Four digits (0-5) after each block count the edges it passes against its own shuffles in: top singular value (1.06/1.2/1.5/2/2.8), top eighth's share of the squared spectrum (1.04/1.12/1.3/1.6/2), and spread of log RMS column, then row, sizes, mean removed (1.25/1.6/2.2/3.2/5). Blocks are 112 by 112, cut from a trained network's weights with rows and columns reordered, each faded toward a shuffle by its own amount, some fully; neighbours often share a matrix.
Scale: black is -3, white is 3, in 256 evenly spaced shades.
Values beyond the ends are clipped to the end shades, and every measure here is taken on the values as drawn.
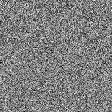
3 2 0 0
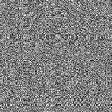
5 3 1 3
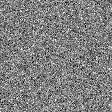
0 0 0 0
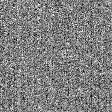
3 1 1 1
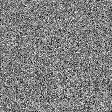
1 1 0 0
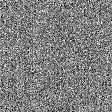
2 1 0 0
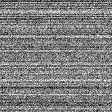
5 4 0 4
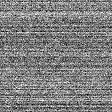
5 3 0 3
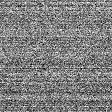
4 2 0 2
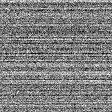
5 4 0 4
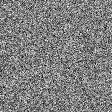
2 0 0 0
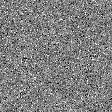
2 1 0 0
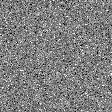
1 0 0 0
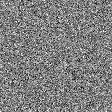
0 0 0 0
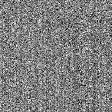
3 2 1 0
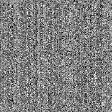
3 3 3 1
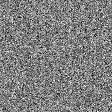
1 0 0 0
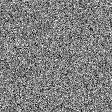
0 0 0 0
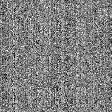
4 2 2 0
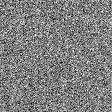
0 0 0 0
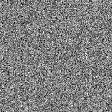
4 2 1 0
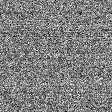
2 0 0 0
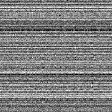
5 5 1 5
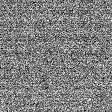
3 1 0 0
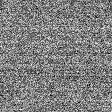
2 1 0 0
